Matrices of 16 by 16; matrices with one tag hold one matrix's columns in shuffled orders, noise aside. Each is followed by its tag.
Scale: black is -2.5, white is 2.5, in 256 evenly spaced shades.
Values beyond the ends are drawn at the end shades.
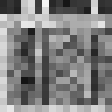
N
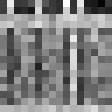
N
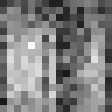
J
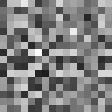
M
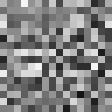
M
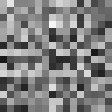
M
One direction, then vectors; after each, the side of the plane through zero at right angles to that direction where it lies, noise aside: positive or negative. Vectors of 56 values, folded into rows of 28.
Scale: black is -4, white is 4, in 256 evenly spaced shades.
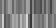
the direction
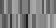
negative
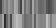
positive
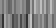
negative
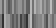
negative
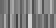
negative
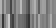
negative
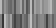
negative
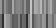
negative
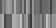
positive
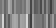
positive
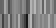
negative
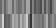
positive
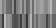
negative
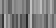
negative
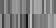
negative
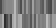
positive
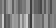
positive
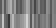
positive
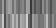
positive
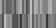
negative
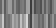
positive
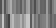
positive
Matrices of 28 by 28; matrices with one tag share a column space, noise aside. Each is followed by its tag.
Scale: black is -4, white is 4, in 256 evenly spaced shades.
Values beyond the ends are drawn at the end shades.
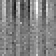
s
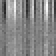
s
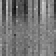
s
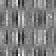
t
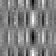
t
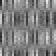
t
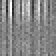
s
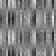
t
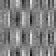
t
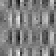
t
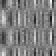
t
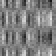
t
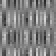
t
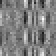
t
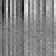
s
